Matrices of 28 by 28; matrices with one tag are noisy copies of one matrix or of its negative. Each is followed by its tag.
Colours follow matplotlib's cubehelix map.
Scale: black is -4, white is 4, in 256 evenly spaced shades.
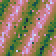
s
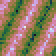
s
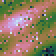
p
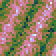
s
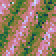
s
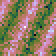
s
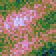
p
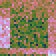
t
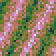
s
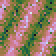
s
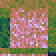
t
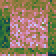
t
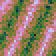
s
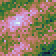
p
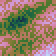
p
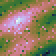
p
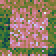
t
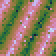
s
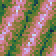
s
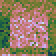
t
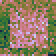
t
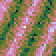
s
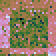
t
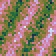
s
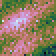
p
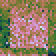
t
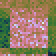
t
